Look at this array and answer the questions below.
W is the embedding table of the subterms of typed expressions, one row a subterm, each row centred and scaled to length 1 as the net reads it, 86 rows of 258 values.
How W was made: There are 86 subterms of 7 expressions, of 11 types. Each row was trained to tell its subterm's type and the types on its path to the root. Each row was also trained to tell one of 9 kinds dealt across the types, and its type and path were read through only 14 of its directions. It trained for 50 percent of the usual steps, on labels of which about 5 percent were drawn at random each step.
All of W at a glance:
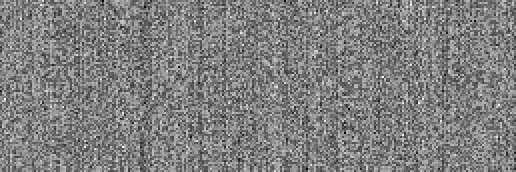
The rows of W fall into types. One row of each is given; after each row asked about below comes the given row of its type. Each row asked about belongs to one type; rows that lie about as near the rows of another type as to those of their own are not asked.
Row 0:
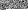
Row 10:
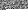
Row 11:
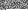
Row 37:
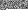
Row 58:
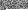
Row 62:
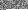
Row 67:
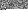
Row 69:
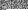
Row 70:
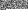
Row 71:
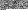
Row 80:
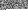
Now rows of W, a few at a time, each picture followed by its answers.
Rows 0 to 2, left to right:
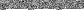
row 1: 11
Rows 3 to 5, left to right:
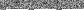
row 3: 37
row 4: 10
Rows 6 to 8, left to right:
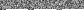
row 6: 10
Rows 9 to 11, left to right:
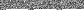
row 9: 70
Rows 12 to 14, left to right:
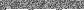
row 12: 37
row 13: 62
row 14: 62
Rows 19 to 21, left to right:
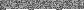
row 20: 37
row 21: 67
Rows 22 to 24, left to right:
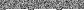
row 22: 62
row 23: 70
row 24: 67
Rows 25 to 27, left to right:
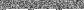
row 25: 80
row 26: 70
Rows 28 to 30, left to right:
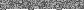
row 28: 67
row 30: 80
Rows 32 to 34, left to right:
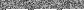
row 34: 70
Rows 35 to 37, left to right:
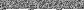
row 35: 80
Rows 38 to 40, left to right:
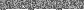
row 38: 0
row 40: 11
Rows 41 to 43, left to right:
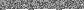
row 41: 58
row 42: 11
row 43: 70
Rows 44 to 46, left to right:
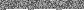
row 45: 80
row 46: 70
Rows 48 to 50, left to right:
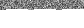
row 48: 10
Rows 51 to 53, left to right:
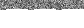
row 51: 10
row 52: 67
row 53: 0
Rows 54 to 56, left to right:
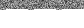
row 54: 80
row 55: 70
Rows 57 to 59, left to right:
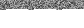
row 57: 0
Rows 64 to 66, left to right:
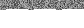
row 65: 58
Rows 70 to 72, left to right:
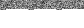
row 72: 37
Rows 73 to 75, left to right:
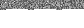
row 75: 71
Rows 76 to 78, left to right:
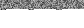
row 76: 10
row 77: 37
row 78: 67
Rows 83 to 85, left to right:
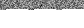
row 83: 37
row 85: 37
